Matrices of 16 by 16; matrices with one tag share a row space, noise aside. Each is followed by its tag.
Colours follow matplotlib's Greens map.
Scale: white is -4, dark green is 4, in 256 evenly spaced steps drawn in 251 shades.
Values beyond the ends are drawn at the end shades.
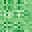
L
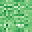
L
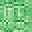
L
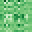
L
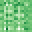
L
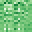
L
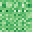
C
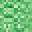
L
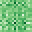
C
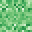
C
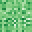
C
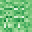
L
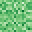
C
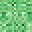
C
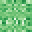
C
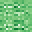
L
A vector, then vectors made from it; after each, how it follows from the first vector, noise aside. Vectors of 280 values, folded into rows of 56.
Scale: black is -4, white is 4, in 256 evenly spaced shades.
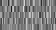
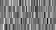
wrapped around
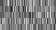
sign-scrambled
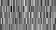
sign-scrambled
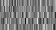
wrapped around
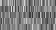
sign-scrambled
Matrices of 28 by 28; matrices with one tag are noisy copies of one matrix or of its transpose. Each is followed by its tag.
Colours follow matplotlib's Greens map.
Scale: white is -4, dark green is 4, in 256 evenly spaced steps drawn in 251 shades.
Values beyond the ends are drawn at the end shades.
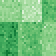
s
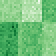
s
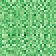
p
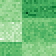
s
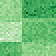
s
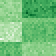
s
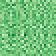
p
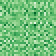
p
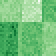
s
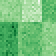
s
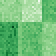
s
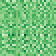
p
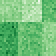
s
